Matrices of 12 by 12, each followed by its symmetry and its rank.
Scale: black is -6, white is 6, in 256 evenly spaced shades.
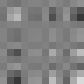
symmetric, rank one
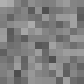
neither, full rank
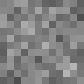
symmetric, full rank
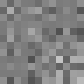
symmetric, rank two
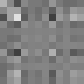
symmetric, rank two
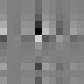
neither, rank one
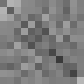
symmetric, full rank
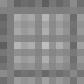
symmetric, rank one
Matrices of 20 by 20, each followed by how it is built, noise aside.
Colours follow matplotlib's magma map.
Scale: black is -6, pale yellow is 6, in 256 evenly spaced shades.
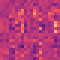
low rank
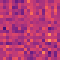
low rank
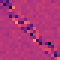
banded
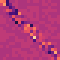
banded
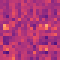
low rank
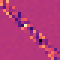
banded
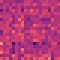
low rank
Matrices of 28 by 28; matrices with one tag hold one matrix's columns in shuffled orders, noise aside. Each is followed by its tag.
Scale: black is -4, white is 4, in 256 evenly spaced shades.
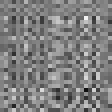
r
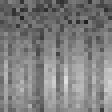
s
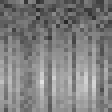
s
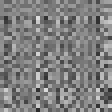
r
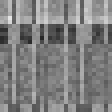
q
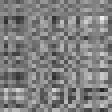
r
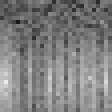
s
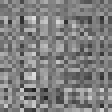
r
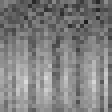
s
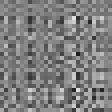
r
